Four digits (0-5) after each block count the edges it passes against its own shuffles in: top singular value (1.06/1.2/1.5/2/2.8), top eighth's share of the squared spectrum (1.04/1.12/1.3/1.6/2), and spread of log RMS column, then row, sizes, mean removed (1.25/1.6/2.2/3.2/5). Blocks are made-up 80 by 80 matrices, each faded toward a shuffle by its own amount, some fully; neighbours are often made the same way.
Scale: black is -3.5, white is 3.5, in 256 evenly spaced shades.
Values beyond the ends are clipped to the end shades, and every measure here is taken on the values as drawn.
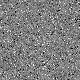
0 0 0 0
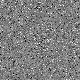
2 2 0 0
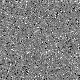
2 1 0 0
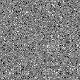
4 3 2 2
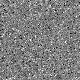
1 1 0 0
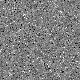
0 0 0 0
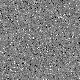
0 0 0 0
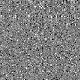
3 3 1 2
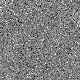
0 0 0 0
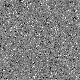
2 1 0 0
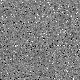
2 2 0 0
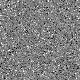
1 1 0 0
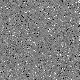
1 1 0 0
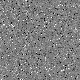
0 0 0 0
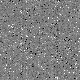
1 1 1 0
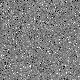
0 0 0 0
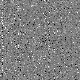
2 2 2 0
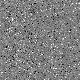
0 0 1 0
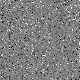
1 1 1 0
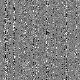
2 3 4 0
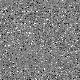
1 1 0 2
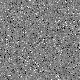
2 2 0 0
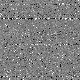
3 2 0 2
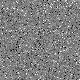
0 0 0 0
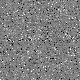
0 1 0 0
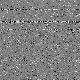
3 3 0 2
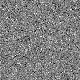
2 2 0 0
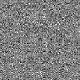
4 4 2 2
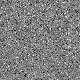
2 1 0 0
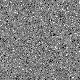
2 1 0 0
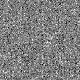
3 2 1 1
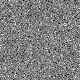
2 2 0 0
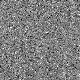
2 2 0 0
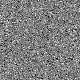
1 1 0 0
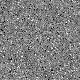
1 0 0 0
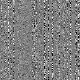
2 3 4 0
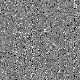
1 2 2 0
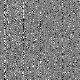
2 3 3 0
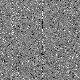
2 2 2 0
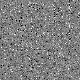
1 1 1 0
